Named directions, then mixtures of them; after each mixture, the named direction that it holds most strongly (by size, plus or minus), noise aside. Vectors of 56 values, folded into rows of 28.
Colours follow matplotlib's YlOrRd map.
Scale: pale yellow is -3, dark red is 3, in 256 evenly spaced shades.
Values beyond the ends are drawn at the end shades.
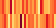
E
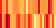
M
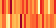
E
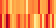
M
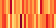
E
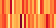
E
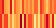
E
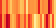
M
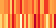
E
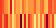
E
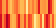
M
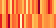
E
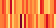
E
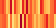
E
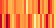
M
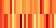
E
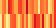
M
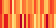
E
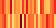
E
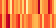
M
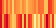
M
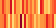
E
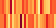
E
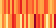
M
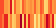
E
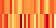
E
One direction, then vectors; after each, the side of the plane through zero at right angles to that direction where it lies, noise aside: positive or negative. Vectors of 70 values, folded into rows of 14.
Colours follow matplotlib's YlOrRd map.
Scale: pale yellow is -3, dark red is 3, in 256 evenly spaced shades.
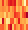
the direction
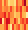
negative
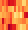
positive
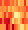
negative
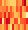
negative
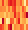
positive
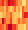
positive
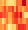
negative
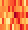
positive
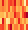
positive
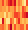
positive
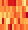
positive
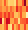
negative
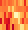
negative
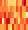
negative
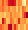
positive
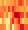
positive
